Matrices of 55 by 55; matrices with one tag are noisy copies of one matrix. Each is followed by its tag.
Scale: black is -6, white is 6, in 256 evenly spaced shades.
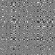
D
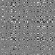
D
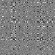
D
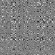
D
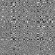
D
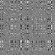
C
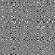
D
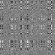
C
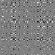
D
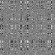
C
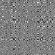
D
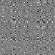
D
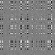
C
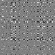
D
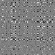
D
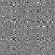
D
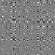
D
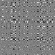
D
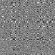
D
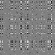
C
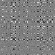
D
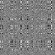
C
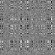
C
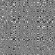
D
